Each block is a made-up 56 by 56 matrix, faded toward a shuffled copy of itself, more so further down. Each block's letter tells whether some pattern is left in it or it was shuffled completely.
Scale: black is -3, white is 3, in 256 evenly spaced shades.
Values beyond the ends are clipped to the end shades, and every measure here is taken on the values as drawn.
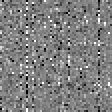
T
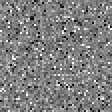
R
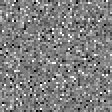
R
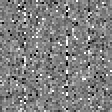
T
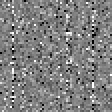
T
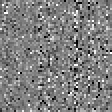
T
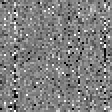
T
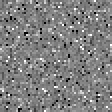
R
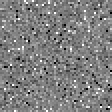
R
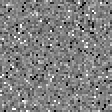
R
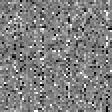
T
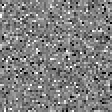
R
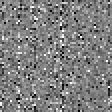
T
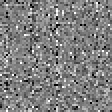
T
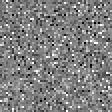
R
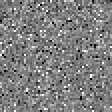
R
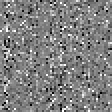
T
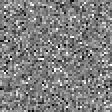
R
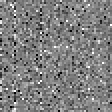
T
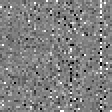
T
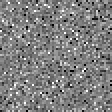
R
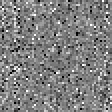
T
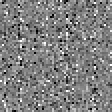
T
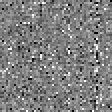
T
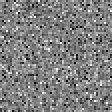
R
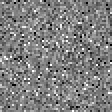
R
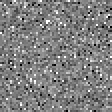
R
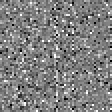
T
